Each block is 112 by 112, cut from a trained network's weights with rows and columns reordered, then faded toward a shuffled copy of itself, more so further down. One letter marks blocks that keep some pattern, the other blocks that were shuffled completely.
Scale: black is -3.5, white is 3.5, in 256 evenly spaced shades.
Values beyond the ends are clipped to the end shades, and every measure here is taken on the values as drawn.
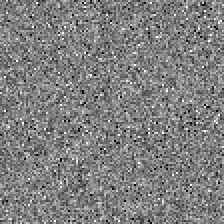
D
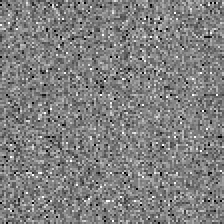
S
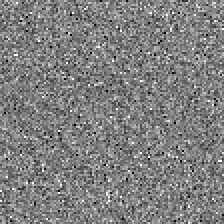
D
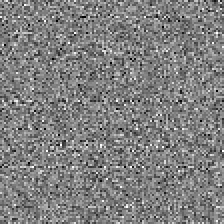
S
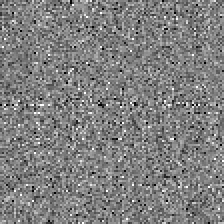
S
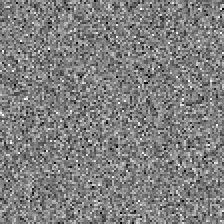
D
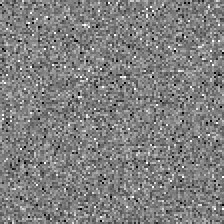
D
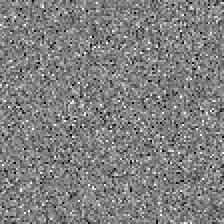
D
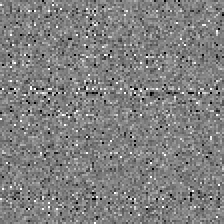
S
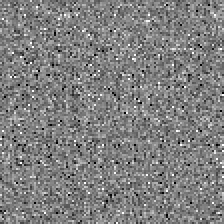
S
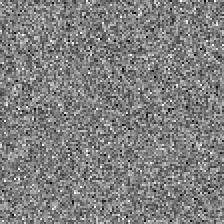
D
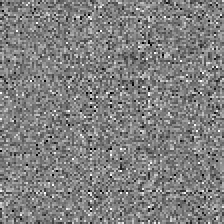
S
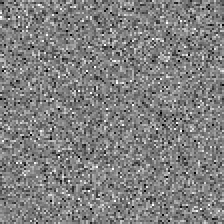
D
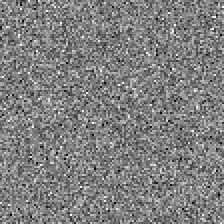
D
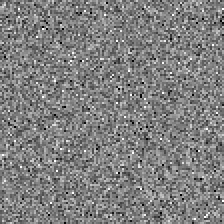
D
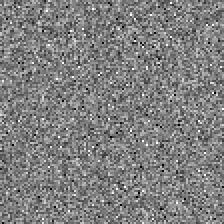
D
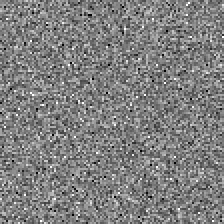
D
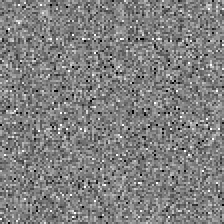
S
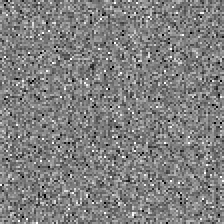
S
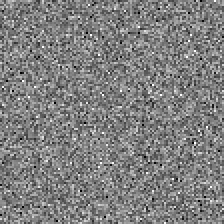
D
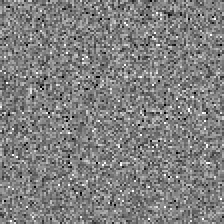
S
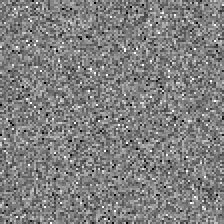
D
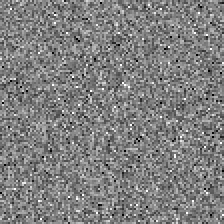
D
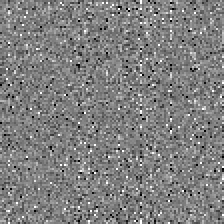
S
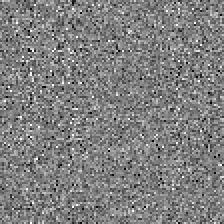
S
